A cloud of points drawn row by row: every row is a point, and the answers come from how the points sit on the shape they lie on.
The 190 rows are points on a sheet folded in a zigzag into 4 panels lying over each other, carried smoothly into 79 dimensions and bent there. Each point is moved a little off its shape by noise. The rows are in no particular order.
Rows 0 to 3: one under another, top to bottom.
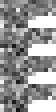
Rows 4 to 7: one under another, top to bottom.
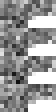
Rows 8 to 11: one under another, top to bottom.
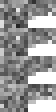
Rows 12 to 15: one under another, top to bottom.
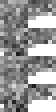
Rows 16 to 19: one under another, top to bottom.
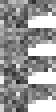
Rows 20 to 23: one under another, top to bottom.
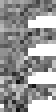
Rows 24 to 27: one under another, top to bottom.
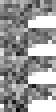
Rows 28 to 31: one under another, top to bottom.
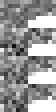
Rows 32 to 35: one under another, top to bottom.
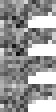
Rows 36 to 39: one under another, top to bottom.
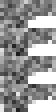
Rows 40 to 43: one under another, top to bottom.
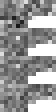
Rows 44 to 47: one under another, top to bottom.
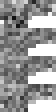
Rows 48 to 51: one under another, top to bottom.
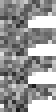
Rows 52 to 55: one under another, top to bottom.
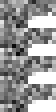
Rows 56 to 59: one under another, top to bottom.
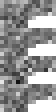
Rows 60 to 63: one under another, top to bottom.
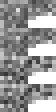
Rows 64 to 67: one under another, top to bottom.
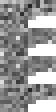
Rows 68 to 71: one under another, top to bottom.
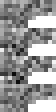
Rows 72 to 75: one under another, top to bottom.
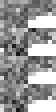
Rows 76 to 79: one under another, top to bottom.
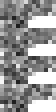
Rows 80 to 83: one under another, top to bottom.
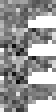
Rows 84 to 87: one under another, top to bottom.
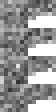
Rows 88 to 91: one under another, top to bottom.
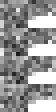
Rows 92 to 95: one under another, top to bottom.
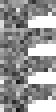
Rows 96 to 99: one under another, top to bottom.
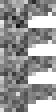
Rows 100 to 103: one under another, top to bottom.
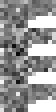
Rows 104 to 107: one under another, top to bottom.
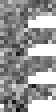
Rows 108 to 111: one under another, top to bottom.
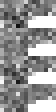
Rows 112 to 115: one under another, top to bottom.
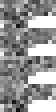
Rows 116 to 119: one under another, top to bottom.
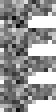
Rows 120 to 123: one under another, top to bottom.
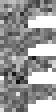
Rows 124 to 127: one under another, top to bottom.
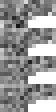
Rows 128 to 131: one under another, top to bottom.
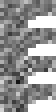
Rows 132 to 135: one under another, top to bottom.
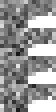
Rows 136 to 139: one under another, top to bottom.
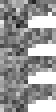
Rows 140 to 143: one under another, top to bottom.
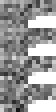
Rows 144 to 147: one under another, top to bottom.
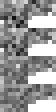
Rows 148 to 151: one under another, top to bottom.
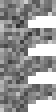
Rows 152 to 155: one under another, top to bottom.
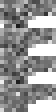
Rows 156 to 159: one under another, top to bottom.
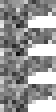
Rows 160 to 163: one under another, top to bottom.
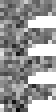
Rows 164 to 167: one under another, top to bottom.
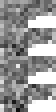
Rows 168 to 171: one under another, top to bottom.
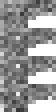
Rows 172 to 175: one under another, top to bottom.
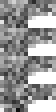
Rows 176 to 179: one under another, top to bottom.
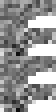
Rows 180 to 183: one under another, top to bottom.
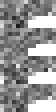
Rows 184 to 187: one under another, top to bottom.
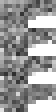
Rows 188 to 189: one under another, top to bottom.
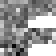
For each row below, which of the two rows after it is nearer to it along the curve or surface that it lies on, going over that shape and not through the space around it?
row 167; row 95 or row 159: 159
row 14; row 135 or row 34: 34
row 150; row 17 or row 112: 112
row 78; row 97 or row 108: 108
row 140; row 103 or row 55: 55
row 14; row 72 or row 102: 72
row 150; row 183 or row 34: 183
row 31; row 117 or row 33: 33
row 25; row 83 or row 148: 148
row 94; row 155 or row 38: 155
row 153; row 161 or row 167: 167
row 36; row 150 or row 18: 150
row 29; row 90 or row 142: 142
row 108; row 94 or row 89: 89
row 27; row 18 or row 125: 125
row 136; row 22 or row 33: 33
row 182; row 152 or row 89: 152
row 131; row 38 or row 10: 10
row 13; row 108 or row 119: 119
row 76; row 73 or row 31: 31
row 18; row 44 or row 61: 61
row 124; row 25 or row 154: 25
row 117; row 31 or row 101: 101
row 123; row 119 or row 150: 150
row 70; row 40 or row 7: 40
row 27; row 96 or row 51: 51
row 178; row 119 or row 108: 119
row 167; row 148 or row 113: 148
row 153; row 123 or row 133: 133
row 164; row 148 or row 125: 148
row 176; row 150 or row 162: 162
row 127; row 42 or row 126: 126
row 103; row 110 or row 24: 110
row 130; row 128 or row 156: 128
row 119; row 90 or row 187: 187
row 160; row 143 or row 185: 143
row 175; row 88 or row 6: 88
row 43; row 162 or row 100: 162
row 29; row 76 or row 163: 163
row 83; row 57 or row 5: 57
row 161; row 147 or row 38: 147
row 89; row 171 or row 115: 171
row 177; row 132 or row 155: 132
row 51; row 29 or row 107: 107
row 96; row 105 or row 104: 104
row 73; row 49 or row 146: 146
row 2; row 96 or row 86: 86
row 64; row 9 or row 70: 70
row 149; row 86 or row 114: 114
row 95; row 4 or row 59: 59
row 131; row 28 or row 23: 28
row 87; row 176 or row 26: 176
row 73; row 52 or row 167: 167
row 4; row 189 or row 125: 125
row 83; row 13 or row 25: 13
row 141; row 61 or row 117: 61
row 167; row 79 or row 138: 79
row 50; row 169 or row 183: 183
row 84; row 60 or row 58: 60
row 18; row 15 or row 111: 111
